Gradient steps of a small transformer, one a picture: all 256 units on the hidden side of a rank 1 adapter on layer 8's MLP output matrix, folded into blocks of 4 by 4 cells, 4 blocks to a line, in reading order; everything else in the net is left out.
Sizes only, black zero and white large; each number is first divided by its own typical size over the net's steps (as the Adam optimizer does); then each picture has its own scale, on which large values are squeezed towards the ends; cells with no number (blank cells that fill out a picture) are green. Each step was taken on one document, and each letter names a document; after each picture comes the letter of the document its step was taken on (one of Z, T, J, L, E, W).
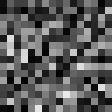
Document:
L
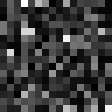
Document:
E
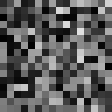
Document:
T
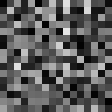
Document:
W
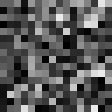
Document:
T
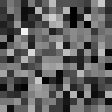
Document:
W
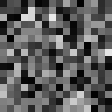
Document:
L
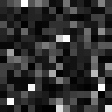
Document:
E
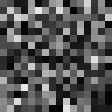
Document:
W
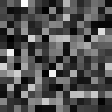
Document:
E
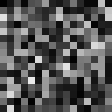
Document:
T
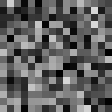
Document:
L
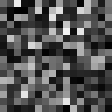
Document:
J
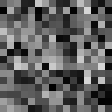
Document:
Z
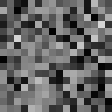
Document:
Z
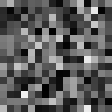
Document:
J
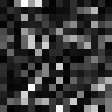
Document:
E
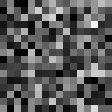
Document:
W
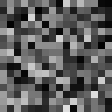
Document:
L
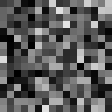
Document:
T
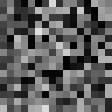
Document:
T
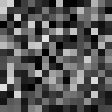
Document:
Z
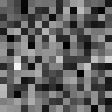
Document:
J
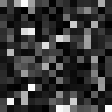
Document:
E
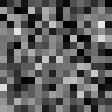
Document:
Z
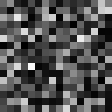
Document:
W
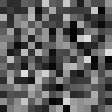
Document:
L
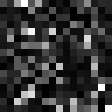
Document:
E
